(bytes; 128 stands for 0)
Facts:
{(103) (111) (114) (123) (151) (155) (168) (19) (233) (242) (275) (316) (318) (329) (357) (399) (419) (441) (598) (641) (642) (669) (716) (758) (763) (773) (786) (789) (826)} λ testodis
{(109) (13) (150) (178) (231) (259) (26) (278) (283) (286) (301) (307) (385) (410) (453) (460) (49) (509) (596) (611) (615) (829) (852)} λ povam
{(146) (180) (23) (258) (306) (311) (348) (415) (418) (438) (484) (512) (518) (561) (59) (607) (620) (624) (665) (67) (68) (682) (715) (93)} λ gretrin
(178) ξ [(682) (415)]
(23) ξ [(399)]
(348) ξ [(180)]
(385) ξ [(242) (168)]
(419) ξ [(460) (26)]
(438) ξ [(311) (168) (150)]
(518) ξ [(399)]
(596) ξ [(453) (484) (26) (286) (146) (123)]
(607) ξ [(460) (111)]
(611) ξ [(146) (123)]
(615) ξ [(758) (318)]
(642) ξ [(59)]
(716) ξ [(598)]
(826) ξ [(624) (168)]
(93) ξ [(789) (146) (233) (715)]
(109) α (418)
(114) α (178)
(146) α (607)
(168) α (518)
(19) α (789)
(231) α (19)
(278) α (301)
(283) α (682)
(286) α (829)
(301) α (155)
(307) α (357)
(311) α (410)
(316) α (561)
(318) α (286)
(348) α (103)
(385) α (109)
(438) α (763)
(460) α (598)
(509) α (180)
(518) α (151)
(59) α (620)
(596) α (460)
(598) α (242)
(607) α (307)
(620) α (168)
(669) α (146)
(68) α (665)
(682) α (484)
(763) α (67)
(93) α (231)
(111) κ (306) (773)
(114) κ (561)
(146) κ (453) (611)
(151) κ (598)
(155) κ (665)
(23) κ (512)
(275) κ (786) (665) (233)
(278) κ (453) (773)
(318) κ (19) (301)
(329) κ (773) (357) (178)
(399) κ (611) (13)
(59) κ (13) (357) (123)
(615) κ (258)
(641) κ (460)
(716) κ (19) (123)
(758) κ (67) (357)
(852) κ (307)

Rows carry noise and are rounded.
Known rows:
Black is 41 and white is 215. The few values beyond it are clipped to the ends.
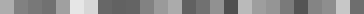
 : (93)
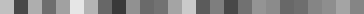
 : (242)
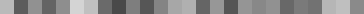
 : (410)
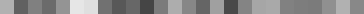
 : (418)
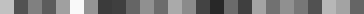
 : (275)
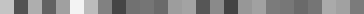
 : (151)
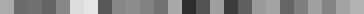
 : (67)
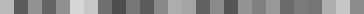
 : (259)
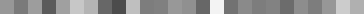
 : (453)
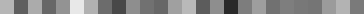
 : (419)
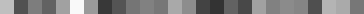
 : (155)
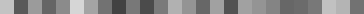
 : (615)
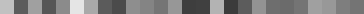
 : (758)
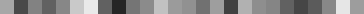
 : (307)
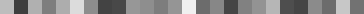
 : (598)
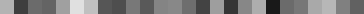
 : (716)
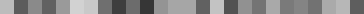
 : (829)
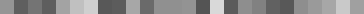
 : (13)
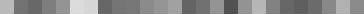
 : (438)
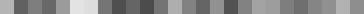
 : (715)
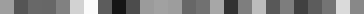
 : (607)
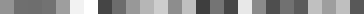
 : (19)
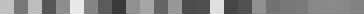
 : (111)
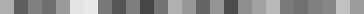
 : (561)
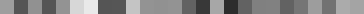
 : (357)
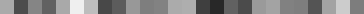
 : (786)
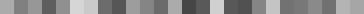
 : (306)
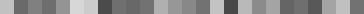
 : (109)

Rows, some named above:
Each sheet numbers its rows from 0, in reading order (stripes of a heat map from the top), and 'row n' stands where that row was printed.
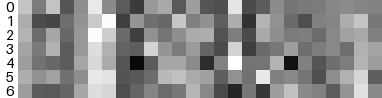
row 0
(111)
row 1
(301)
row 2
(789)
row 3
(773)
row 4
(146)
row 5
(231)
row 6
(665)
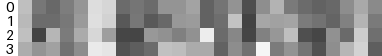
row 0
(438)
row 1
(682)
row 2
(598)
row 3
(231)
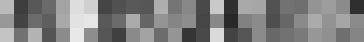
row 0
(318)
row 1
(123)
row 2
(329)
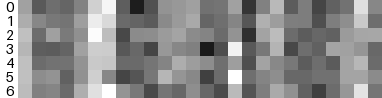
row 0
(607)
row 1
(93)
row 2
(763)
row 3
(59)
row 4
(385)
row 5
(278)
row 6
(518)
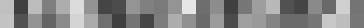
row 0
(598)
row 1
(615)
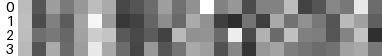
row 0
(460)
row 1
(275)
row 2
(286)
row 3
(642)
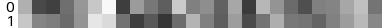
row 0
(301)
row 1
(23)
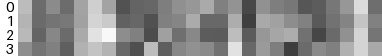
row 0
(596)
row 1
(348)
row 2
(620)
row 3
(611)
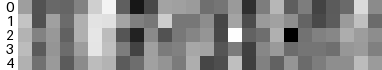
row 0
(607)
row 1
(168)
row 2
(399)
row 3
(826)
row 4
(178)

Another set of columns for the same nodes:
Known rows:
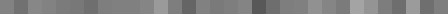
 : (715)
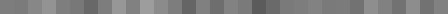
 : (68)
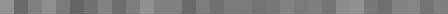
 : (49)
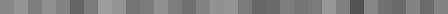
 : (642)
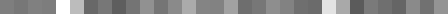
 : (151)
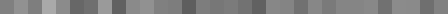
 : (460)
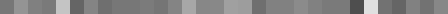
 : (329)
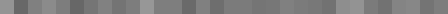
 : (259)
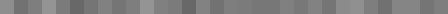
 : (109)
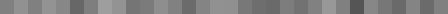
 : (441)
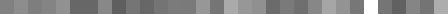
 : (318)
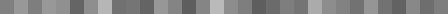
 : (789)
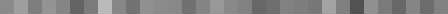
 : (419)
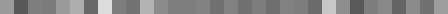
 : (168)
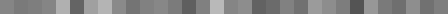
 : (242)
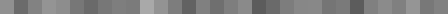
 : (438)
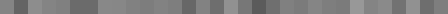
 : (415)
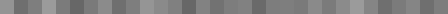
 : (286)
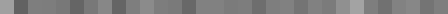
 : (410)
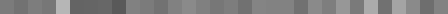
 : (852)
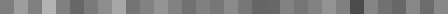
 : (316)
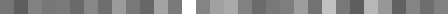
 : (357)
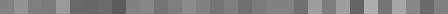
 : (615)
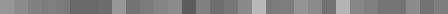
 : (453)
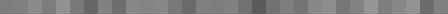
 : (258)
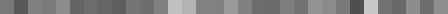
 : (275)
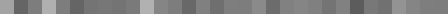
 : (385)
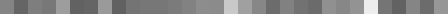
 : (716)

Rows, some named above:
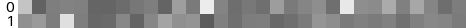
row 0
(307)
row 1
(596)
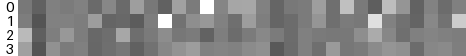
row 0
(357)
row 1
(59)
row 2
(301)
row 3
(665)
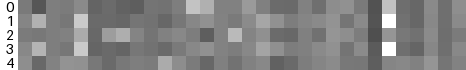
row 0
(275)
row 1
(111)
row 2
(242)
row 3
(111)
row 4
(438)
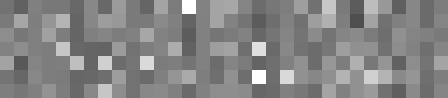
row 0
(357)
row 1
(598)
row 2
(231)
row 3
(399)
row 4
(620)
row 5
(146)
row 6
(123)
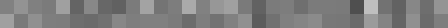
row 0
(758)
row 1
(306)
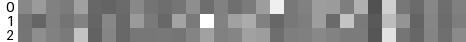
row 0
(278)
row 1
(357)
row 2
(329)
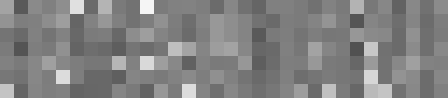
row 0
(518)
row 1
(826)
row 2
(67)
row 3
(155)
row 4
(93)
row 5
(23)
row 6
(607)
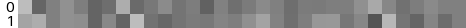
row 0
(301)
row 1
(773)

